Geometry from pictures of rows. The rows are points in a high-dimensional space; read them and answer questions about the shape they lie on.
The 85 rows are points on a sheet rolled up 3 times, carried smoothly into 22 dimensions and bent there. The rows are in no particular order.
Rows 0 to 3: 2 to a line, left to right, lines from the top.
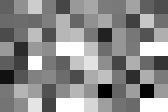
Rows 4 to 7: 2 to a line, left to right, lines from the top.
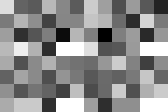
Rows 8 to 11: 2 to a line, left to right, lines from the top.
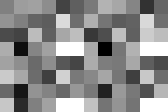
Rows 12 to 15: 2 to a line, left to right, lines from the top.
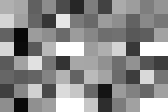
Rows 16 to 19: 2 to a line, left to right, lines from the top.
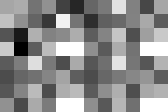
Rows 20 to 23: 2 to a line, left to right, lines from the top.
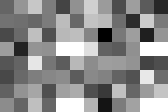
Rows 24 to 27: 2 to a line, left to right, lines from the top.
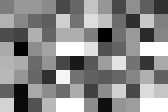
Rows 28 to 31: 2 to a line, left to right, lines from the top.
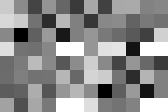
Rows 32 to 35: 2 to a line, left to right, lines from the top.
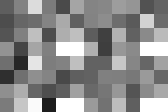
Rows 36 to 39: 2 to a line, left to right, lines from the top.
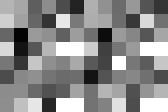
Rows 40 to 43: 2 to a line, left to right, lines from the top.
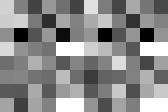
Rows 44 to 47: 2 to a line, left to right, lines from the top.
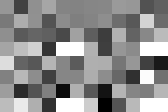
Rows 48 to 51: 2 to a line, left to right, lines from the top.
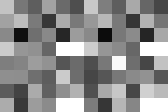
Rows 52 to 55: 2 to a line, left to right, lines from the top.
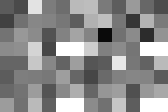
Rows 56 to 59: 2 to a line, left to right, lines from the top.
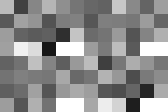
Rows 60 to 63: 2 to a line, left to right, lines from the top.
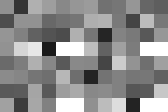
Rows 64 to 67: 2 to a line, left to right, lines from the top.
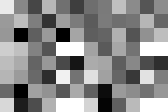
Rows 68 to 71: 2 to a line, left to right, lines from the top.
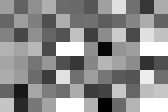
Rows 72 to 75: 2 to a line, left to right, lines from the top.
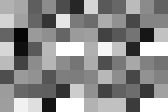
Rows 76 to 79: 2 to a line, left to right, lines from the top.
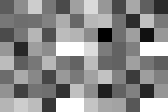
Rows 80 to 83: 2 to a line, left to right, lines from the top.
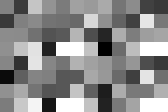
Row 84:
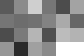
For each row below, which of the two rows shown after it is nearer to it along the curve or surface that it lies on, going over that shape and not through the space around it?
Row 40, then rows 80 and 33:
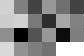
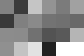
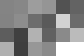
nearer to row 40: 80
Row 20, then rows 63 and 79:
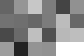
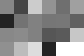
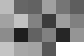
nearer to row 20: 63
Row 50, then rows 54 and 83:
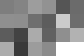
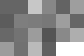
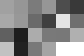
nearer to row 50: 54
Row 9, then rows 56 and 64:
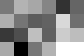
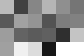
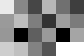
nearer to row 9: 64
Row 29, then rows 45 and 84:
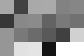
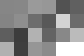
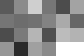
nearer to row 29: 84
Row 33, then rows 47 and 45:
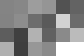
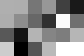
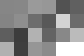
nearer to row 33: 45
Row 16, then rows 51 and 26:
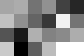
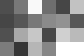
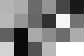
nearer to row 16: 26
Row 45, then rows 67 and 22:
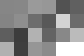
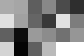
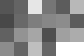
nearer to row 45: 22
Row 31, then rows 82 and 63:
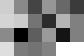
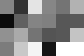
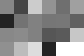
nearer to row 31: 63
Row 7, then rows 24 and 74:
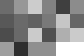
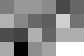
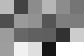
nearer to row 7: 24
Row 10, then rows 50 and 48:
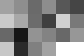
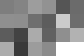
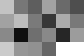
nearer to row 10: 48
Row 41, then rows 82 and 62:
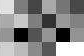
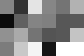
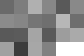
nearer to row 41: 82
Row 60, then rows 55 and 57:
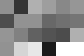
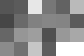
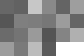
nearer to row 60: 55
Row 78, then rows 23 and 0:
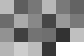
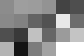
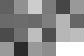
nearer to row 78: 23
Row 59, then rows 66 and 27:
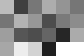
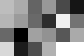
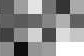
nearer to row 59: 66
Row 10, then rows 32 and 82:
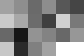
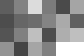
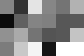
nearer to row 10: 32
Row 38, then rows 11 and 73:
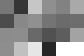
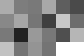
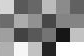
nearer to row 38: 73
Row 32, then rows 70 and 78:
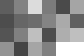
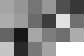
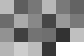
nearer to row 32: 70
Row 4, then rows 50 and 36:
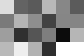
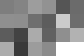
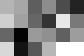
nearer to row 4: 36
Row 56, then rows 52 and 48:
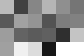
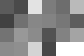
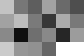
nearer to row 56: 52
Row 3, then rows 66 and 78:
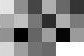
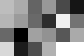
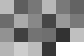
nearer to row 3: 66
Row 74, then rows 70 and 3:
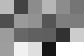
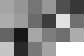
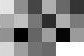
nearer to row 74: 3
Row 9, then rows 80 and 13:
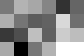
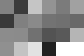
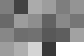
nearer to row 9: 80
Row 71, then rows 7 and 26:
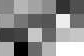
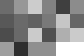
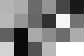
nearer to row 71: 26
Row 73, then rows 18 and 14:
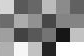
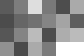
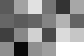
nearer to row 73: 18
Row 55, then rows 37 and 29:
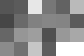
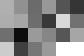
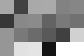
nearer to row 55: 29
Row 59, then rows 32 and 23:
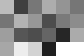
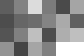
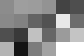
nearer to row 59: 32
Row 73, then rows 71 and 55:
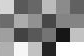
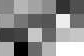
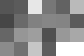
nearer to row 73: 55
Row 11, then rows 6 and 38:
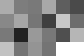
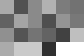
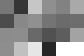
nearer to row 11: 6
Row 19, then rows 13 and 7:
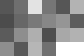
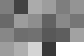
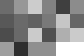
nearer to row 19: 7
